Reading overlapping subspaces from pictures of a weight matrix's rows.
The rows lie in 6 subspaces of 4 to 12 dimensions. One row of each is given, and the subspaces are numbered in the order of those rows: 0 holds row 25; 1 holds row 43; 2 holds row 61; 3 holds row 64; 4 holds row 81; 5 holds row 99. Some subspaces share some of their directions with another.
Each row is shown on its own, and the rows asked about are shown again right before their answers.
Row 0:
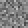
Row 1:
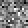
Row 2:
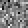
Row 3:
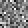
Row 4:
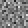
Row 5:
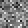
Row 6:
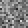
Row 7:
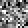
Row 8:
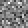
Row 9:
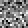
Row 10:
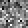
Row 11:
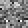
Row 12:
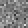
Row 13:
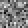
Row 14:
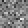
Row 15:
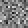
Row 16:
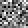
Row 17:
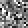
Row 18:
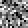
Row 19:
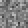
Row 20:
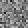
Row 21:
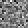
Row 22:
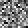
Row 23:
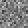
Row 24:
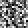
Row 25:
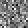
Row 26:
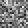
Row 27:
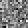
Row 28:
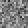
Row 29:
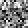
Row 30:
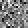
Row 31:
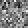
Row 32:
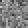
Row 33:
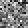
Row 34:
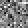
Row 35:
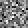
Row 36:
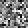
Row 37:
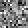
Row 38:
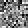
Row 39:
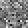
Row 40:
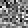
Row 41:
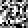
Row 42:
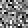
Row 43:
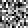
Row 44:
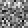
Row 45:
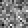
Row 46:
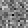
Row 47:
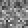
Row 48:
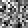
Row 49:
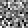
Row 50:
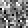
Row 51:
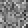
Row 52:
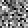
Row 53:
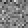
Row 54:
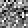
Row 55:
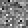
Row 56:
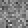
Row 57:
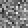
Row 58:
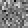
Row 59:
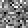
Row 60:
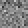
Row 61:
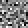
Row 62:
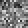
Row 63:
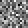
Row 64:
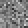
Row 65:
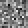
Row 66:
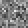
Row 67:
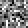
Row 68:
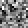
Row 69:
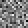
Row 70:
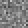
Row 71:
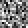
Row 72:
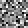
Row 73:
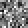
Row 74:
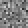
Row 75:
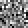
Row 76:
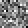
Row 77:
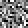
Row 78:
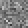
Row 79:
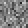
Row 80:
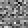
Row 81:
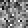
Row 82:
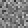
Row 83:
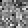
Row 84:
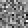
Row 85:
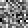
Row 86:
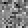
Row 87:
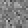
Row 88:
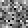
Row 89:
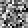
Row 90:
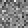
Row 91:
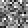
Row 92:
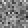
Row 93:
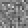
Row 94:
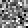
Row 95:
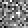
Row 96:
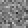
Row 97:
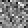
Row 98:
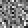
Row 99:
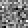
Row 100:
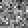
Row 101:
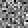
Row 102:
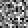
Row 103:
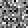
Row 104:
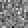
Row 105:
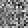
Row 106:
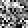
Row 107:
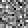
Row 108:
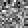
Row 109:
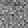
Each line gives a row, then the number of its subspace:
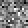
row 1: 5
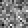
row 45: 1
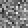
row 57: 3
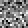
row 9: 2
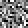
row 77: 3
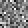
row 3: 0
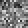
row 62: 2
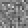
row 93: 3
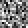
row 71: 3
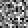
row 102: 3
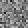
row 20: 0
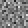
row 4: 4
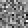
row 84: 5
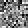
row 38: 4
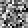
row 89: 1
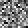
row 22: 3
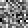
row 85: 3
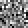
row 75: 5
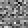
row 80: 0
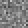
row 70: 3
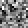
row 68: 1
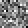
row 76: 1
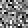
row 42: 3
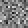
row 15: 3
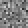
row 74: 3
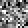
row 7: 4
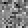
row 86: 3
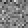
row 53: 0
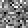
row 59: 5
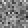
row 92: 3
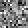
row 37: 4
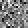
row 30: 5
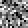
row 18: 1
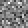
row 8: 2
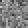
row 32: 1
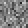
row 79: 3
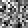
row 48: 1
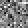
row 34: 4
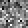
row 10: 4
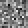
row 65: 4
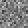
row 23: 4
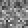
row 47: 4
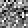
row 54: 4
